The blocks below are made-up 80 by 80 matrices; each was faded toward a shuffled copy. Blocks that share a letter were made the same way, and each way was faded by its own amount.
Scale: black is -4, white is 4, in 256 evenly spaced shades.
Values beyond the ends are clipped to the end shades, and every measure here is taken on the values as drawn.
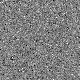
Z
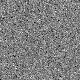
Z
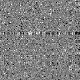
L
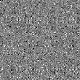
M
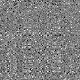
L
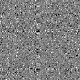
L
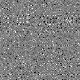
L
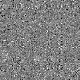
M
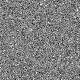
Z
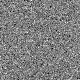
Z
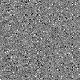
M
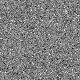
Z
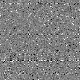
L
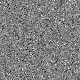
Z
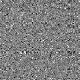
M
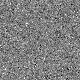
Z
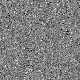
Z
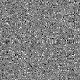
M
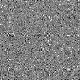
M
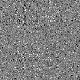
M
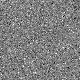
Z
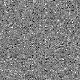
M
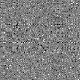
L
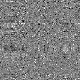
L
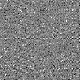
L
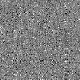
M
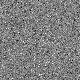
Z
